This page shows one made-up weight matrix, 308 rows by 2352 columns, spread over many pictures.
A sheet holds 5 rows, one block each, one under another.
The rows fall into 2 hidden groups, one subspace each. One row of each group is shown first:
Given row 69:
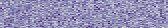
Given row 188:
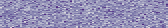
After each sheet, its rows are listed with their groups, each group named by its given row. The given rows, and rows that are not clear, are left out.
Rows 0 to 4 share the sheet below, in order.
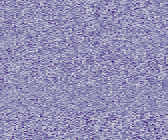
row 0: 188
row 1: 188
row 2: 69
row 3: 69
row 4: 188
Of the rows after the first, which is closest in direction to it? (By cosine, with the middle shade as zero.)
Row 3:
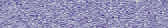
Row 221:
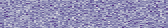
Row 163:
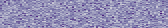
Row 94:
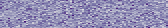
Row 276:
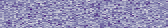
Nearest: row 163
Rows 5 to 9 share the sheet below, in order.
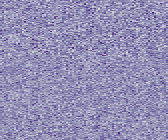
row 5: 188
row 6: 69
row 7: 188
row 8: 69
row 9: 188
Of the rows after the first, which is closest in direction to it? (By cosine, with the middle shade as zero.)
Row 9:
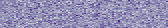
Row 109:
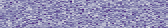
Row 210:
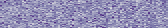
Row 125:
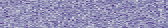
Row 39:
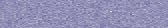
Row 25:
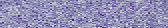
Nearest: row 39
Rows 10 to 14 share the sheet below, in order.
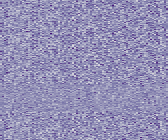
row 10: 69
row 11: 69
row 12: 69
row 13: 188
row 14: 69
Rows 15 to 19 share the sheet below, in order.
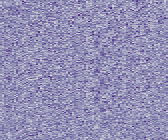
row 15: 69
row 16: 188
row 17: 188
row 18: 188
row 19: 188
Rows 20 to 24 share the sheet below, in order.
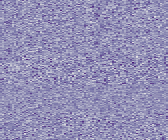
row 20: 188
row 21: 188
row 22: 69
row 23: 188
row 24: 188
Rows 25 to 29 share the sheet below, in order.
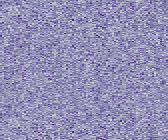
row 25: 69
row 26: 69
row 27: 188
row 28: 188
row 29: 69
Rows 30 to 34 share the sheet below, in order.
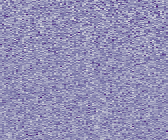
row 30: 69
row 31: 188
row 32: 188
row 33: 69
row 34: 188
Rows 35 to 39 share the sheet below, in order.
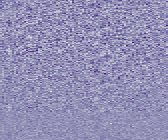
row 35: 188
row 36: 188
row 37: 188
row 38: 188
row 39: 188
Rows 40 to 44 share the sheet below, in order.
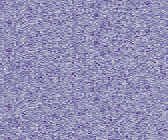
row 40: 188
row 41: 188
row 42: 69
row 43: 188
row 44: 69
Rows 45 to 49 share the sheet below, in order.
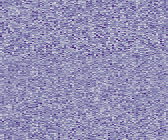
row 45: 69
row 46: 69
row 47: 69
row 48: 188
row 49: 69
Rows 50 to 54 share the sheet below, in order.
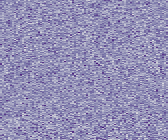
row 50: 188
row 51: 188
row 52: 69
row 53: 69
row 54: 69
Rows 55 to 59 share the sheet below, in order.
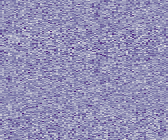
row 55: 188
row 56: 69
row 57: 188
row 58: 188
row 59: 69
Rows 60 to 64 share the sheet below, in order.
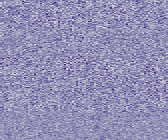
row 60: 69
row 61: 188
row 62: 188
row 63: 69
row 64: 188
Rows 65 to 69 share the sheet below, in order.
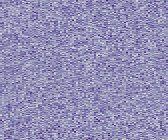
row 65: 69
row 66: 69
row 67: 188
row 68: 188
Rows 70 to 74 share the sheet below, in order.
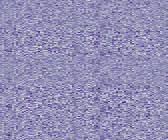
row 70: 188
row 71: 188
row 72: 188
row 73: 188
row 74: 188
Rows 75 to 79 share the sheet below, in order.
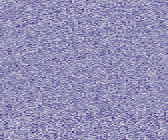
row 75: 188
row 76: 188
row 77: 69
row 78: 188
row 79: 69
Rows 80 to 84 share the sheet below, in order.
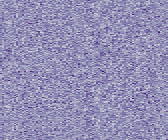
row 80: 188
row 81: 188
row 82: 69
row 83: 188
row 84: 188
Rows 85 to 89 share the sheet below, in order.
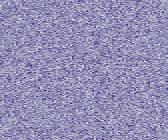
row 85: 69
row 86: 188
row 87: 188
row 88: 188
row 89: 69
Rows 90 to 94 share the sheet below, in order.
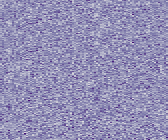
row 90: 188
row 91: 188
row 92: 69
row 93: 188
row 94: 188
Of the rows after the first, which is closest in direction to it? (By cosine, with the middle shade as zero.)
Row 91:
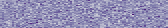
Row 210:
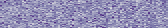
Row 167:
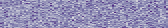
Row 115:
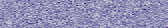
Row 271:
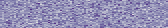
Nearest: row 115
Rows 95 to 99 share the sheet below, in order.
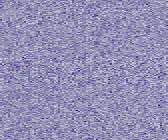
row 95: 188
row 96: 188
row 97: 69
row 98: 69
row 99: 69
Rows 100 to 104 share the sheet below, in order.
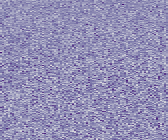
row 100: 69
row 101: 69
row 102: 69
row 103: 69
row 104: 69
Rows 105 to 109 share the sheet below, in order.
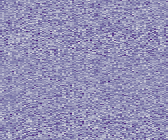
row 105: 188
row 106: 69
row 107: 188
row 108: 188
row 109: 188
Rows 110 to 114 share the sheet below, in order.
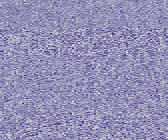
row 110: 69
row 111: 69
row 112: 188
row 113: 69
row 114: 188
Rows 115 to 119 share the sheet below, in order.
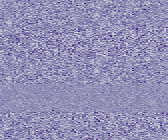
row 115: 188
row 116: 69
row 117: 188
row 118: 69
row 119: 69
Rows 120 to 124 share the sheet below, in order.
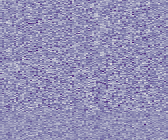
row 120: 188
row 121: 188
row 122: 69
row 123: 188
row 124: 188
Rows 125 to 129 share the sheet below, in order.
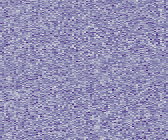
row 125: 69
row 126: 69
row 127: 188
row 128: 69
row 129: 188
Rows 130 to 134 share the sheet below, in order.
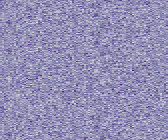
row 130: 188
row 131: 188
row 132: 188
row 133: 69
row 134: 188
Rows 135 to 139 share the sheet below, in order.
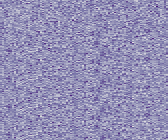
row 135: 69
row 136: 188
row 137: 188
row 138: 188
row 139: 188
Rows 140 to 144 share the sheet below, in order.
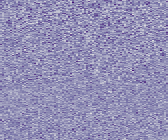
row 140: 188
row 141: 188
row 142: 188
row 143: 69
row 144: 69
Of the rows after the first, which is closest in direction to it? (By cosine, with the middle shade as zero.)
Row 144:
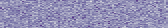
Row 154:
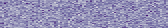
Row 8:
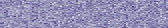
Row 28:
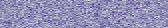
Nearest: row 28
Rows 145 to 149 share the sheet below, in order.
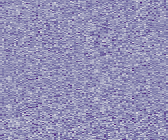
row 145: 69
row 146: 188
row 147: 188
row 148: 188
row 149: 69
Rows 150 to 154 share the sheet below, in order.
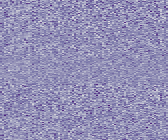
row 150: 69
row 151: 69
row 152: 69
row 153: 69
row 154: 69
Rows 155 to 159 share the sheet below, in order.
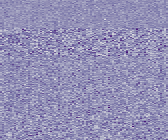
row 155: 69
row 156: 69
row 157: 69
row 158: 69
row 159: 188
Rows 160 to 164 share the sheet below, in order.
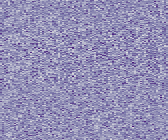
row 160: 69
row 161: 69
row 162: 69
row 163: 69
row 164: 188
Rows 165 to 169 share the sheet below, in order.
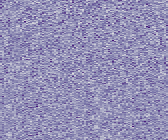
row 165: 188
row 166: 69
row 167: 69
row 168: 188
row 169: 188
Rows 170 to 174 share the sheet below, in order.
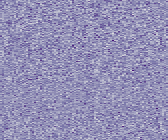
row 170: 188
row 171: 69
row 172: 188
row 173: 188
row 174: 69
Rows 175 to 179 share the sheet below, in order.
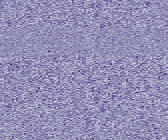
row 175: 188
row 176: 188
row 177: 69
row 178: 188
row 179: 188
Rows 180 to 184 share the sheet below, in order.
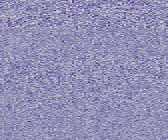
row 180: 188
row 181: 69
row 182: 69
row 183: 188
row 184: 188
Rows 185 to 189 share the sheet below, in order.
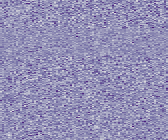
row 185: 69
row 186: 188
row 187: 188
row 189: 188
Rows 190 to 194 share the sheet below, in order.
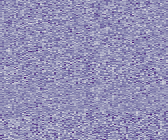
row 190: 188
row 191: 188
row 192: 188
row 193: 188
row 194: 69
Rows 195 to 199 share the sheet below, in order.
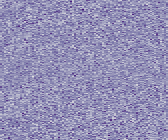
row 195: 188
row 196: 69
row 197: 69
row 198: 69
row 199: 69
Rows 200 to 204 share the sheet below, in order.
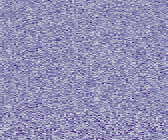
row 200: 188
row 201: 188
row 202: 69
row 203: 188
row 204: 69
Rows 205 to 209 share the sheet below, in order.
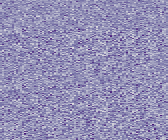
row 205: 69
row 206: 69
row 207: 188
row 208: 69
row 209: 188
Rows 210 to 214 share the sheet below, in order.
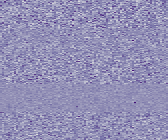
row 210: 69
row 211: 69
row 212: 188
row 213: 188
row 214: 188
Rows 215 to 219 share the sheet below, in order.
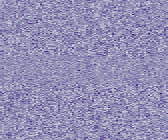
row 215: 188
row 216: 69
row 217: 188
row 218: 69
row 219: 188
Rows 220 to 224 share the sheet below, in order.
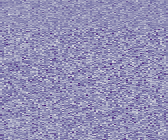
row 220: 69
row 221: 69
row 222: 69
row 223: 69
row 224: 69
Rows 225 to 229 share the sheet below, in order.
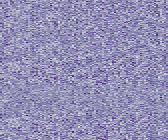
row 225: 69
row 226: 69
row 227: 69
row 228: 69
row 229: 69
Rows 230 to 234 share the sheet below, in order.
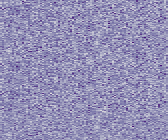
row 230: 69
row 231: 188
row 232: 69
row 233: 69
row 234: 188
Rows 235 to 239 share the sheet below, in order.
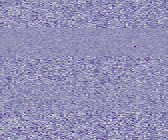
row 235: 69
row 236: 188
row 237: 188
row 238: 69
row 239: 69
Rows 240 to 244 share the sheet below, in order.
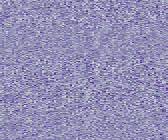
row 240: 69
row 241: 188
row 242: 188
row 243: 188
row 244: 188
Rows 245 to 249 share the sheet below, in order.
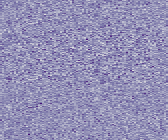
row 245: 188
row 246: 69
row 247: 188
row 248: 188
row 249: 69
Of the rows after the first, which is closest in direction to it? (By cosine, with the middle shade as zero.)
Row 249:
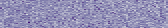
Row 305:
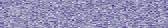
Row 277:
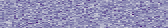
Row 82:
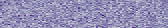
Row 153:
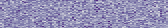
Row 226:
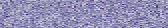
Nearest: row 153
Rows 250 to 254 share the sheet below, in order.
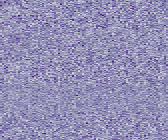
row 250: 69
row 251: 69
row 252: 69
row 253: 69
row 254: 69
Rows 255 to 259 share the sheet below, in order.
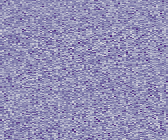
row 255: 69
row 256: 69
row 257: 188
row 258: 69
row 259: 69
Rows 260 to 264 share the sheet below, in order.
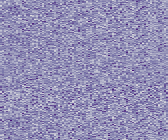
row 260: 69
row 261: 69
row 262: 188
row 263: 69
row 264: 69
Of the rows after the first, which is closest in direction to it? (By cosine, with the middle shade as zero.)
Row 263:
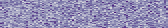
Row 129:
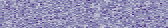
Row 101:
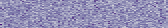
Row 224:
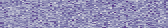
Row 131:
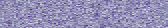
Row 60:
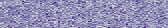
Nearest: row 224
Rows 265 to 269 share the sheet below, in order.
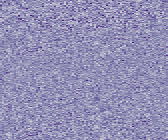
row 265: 69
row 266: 188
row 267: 69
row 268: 188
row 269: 188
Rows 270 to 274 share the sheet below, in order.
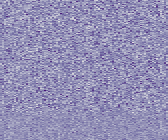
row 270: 69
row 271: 188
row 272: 69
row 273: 188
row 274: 69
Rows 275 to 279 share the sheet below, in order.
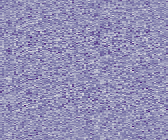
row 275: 188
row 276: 188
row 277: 188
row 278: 188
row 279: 188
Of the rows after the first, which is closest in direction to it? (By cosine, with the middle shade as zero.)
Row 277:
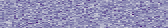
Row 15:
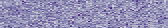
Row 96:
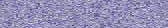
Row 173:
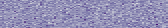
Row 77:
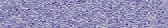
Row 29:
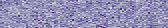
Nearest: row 173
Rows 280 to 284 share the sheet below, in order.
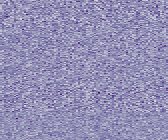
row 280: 69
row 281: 69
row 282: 188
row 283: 188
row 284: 188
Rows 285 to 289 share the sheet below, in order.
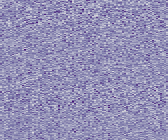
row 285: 188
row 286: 188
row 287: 188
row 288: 69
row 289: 69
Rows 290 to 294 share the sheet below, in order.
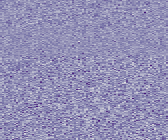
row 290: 188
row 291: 69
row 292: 69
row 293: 188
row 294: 188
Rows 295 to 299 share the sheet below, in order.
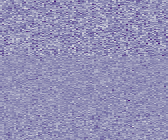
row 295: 69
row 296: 69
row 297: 188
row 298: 69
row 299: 188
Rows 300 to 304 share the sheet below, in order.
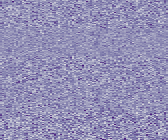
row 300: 69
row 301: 188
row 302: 188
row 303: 188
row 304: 69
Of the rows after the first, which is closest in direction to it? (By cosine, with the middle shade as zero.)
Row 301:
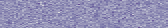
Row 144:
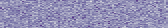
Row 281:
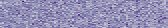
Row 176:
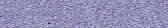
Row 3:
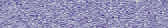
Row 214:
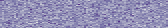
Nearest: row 214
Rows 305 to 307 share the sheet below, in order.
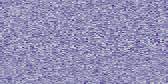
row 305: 69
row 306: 69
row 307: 188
